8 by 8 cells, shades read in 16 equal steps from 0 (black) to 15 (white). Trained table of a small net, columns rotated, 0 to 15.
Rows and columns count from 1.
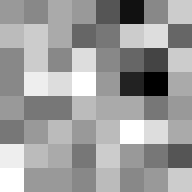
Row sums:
62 77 71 71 70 85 75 81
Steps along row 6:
up up down up up down down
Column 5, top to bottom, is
5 7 8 9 10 11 12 11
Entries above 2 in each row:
7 8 8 6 8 8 8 8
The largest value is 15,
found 3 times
